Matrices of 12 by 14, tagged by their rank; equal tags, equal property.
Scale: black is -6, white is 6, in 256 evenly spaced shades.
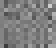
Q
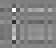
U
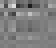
U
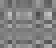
U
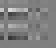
U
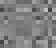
Q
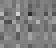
Q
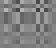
U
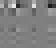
U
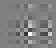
U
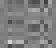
Q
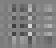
U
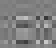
U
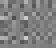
Q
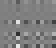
U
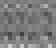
Q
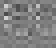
Q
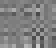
Q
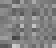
Q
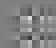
U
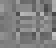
Q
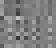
Q
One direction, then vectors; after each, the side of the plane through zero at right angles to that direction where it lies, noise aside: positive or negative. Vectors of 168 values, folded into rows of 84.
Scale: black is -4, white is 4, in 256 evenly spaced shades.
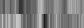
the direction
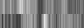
negative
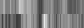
negative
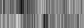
positive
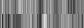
negative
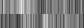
negative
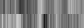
positive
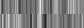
positive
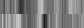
positive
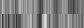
negative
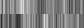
negative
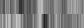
positive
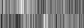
negative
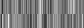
positive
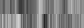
positive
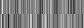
negative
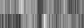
negative
